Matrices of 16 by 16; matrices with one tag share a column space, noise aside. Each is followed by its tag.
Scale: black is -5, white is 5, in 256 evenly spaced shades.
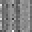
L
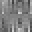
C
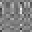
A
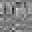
A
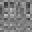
A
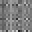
L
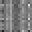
L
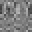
A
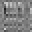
A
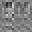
A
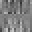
C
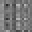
L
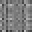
L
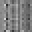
L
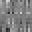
C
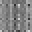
L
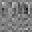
A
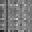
L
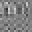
A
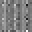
L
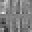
C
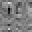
A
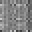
L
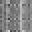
L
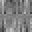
C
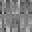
C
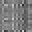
L
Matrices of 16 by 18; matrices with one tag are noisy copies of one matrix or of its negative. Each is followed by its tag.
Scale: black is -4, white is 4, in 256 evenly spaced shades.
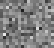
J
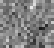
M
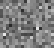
J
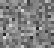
J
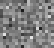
J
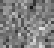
M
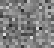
J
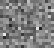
J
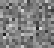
J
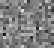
J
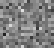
J
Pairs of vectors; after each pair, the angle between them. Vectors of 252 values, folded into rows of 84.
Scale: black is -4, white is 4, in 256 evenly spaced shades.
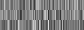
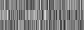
partly aligned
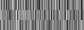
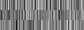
partly opposed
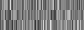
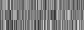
nearly parallel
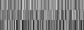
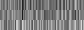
nearly opposite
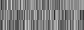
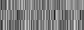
nearly parallel
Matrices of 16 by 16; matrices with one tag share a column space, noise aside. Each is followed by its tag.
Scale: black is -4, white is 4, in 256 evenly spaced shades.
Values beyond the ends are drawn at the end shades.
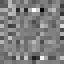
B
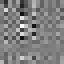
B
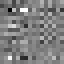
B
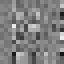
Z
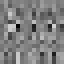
Z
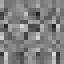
Z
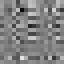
B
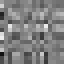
Z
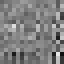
Z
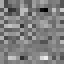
B
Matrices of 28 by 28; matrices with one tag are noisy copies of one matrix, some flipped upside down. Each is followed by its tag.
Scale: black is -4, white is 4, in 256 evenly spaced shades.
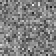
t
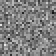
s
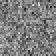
t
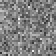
t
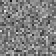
s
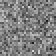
t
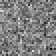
t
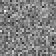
s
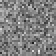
t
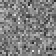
t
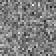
t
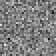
s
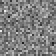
s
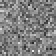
t
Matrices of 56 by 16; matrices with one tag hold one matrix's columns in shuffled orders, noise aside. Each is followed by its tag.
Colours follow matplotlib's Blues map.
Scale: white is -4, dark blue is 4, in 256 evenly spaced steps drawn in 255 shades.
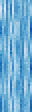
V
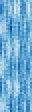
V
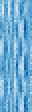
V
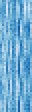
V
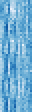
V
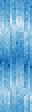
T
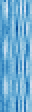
V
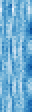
V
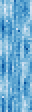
V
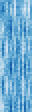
V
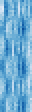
V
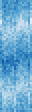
T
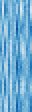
V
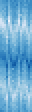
T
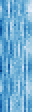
V
